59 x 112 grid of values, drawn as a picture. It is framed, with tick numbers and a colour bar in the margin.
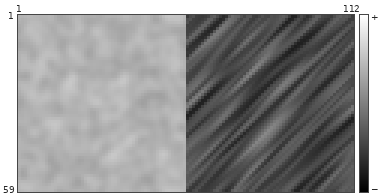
It is made of 1 by 2 panels. Panel 1,1: high, blotchy, faint in contrast. Panel 1,2: low, slanting up to the right.
